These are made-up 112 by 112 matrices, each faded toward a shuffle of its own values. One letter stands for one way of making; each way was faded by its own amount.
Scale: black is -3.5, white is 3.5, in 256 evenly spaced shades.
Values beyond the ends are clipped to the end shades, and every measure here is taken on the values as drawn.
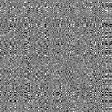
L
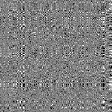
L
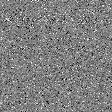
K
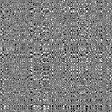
L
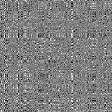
L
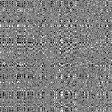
L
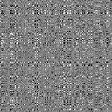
L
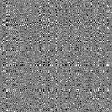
L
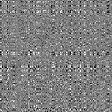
L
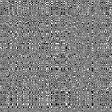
L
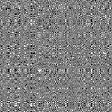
L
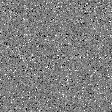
K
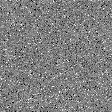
K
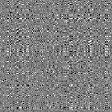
L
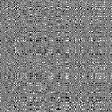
L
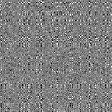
L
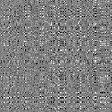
L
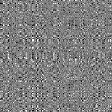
L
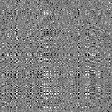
L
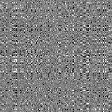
L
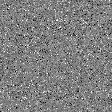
K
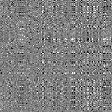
L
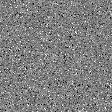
K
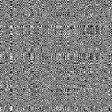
L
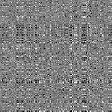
L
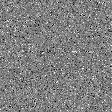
K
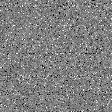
K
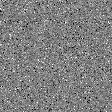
K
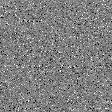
K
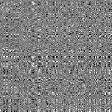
L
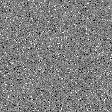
K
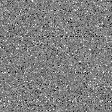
K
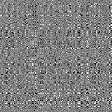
L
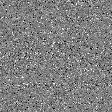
K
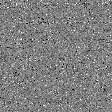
K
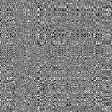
L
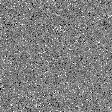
K
